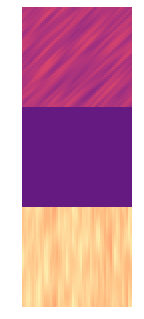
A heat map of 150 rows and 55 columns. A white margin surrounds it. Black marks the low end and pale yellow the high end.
The table splits into 3 rows of 1 panel. Panel 1,1: middling, slanting up to the right, faint in contrast. Panel 2,1: low, flat. Panel 3,1: very high, streaked downward, faint in contrast.
